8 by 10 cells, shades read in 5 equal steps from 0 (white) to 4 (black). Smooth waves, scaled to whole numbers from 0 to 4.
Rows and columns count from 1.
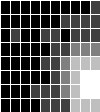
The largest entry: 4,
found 40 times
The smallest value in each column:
4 3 4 3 3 3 2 1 0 0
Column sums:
32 31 32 31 28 26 23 16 14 13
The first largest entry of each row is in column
1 1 1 1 1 1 1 1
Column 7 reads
4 3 4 3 2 2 2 3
